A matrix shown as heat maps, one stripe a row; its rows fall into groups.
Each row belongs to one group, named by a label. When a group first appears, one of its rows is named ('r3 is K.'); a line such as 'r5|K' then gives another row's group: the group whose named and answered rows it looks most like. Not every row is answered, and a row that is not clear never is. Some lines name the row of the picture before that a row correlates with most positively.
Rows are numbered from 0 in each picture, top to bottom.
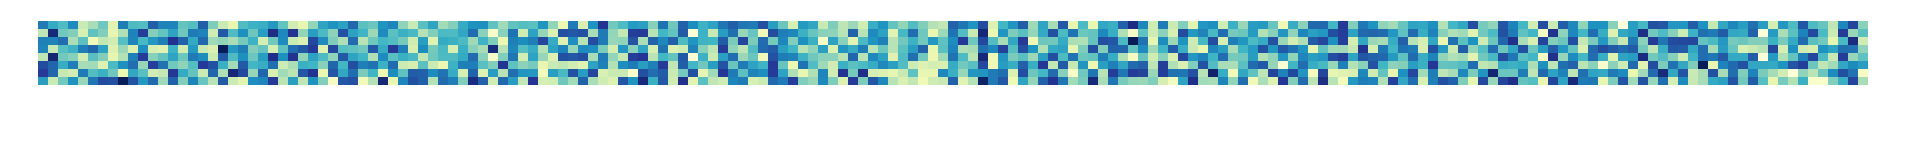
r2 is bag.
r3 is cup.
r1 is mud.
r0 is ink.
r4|mud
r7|mud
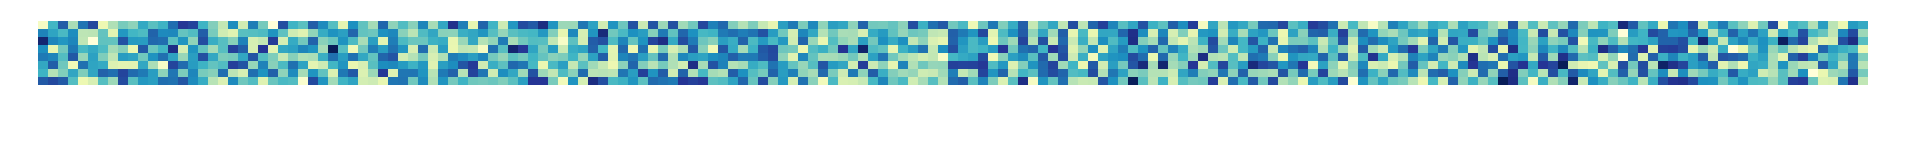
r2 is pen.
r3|cup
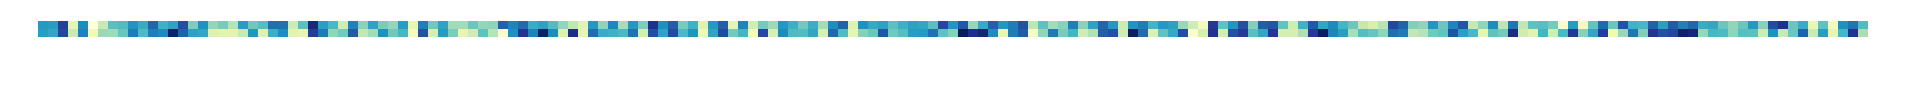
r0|bag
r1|bag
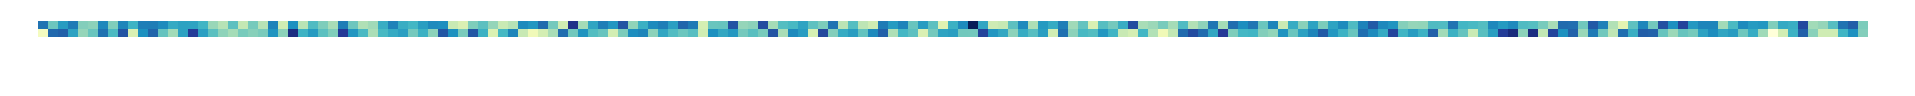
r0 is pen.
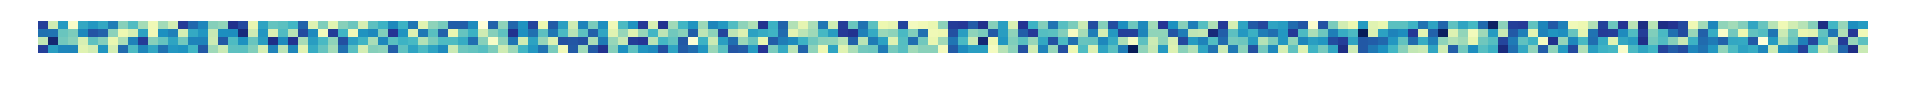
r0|cup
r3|pen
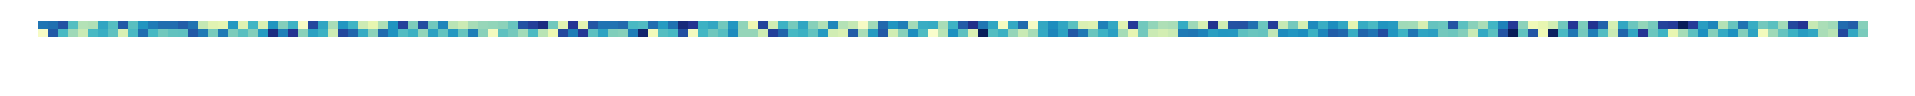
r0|pen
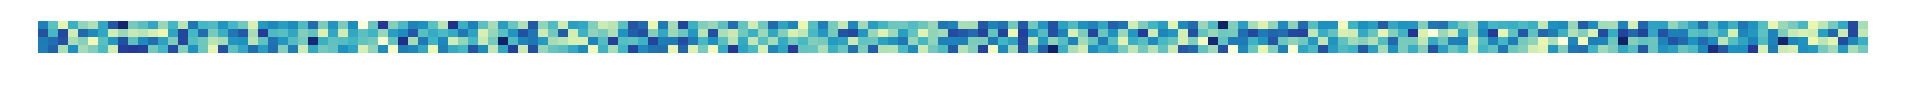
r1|cup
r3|mud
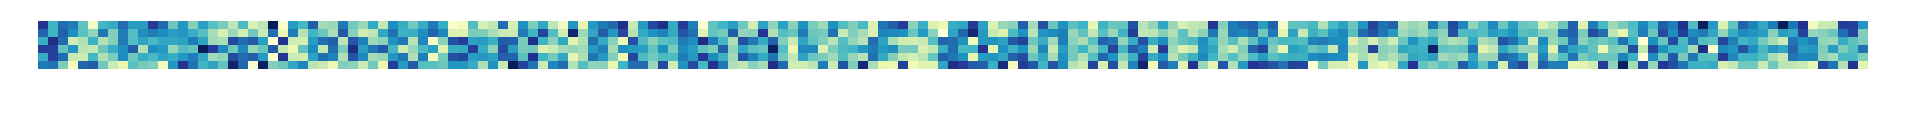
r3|ink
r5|cup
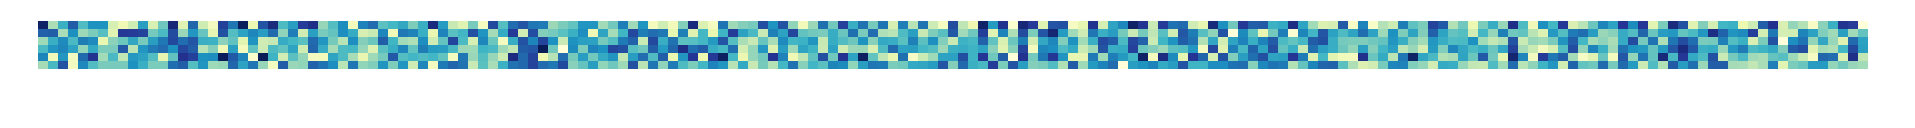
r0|cup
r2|bag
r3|pen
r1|mud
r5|bag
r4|cup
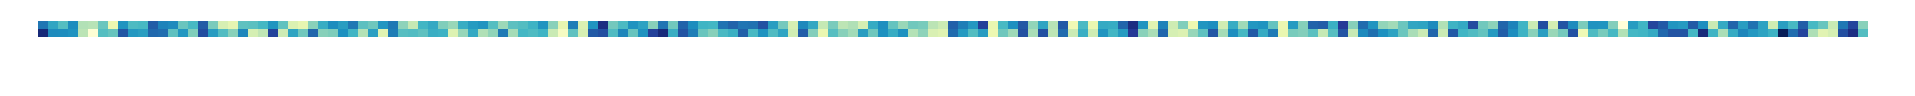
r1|pen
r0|ink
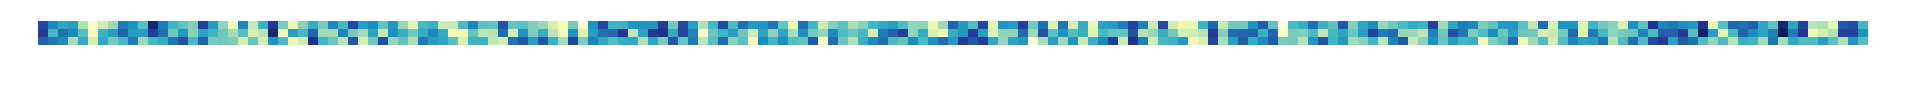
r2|bag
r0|ink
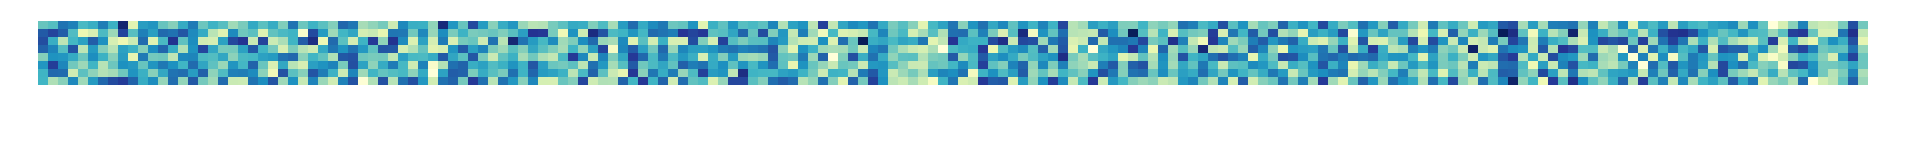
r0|mud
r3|ink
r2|cup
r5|ink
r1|pen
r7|mud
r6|bag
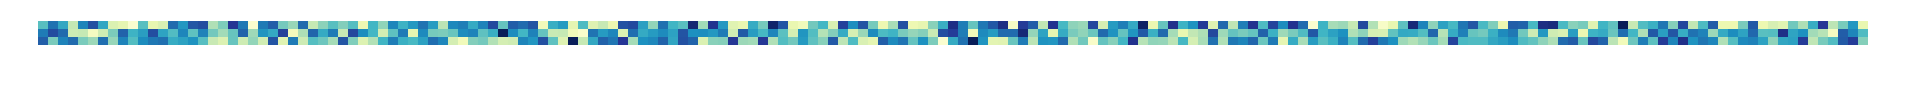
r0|cup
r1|ink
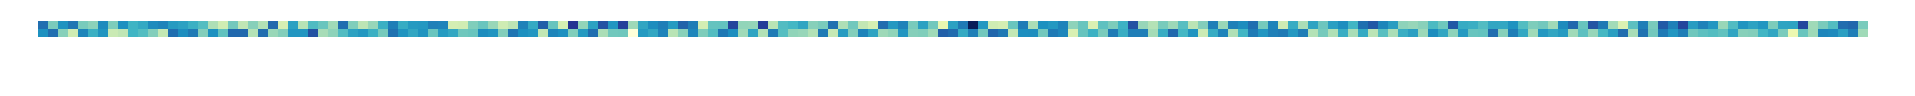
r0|pen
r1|cup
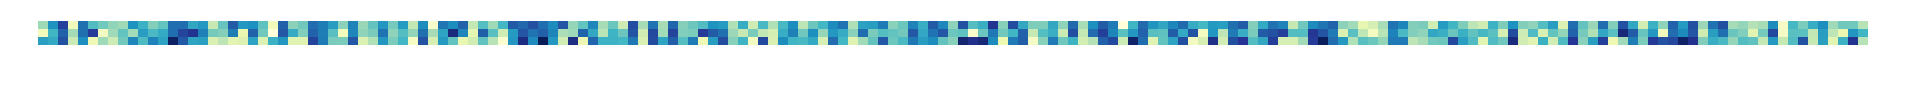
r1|bag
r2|bag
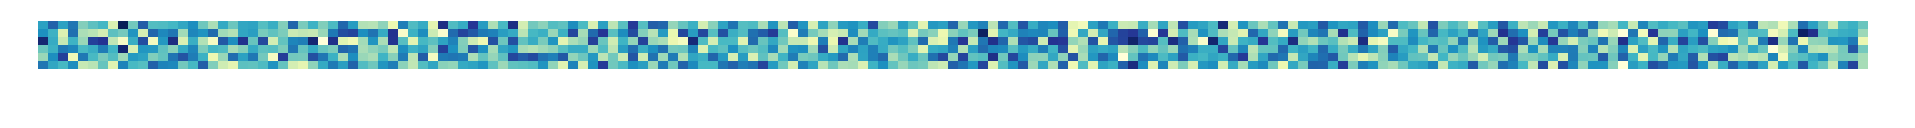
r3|mud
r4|bag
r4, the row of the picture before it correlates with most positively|0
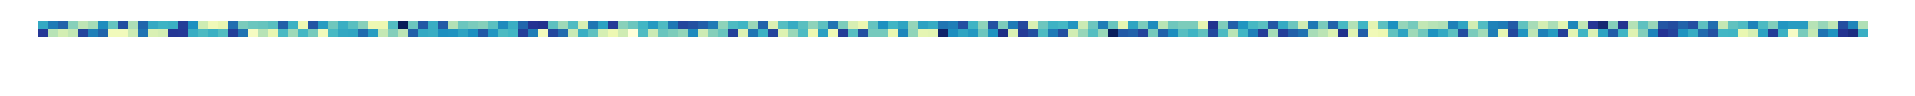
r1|cup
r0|pen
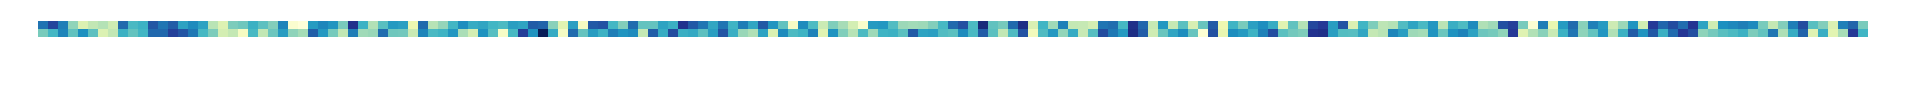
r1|bag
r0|ink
